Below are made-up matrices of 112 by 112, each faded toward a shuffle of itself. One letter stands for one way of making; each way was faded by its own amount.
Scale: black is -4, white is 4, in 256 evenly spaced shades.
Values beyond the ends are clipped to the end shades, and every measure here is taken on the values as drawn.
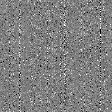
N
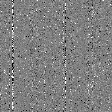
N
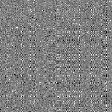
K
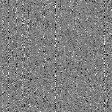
N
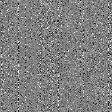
N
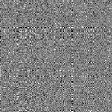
K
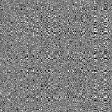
K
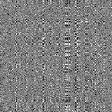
K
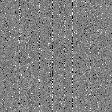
N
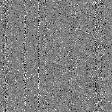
N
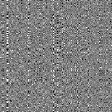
K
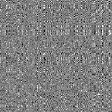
K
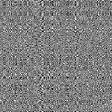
K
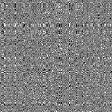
K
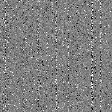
N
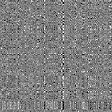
K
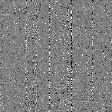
N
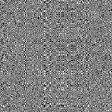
K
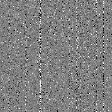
N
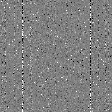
N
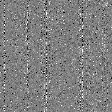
N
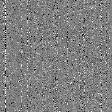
N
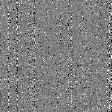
N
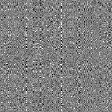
K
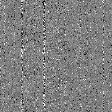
N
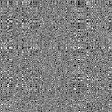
K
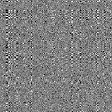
K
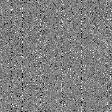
N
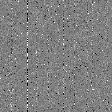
N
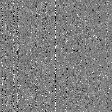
N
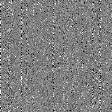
N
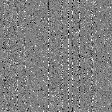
N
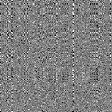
K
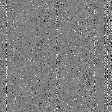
N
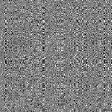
K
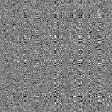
K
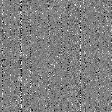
N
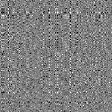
K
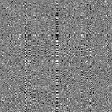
K
